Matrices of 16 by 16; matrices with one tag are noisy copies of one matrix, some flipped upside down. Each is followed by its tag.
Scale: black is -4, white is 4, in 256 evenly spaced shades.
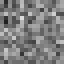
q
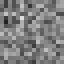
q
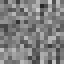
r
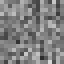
r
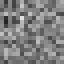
q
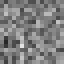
q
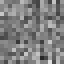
r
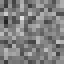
q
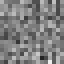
r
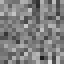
r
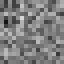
q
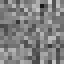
r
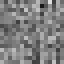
r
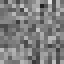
r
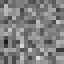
q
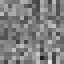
r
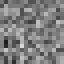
q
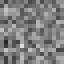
q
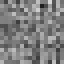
r
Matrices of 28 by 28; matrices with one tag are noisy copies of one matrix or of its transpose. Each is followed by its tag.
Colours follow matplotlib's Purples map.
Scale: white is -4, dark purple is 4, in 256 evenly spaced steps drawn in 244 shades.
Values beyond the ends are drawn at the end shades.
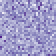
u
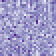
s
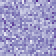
u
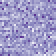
s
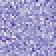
u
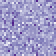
u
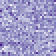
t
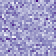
u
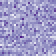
s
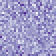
u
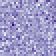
u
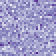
t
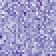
u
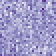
t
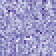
t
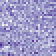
t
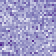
t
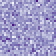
u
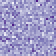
u
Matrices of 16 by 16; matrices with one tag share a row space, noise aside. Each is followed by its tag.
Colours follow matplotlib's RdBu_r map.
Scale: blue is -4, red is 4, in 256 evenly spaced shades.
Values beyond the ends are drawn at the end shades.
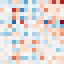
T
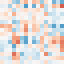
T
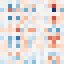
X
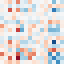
X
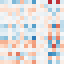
X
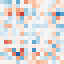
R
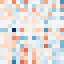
T
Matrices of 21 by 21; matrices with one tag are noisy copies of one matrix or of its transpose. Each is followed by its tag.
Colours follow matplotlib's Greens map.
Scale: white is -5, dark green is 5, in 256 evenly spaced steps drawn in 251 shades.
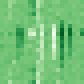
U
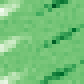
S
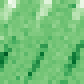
S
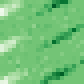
S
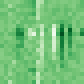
U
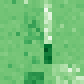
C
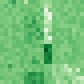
C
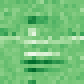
U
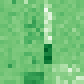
C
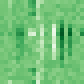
U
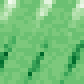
S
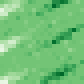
S
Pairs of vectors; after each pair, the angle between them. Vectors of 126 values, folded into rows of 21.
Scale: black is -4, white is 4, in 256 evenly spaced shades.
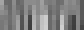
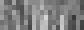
nearly parallel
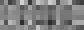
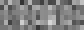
nearly opposite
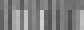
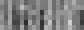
nearly opposite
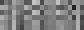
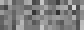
nearly opposite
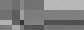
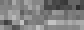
nearly opposite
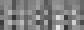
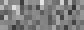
orthogonal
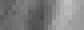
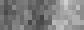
nearly parallel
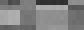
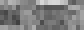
nearly opposite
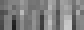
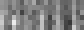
nearly opposite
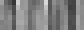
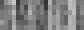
nearly opposite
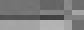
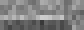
nearly opposite
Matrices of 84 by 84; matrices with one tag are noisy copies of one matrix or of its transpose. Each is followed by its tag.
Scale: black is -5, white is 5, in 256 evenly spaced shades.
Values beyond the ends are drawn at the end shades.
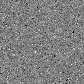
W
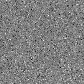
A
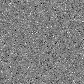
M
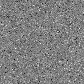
A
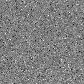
A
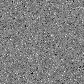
W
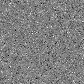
M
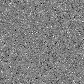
M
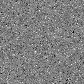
W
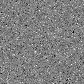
W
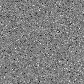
A
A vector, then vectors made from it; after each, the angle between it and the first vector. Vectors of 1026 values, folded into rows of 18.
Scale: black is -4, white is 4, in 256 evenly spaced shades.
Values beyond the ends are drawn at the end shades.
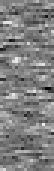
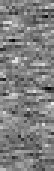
nearly parallel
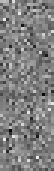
orthogonal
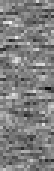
nearly parallel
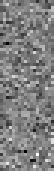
partly opposed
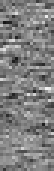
nearly opposite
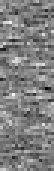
nearly parallel
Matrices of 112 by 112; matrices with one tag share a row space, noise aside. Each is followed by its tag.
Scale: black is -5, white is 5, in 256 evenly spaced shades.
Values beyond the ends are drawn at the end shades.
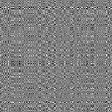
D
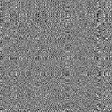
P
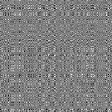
D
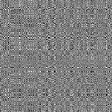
D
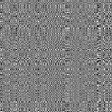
P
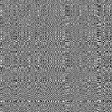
P
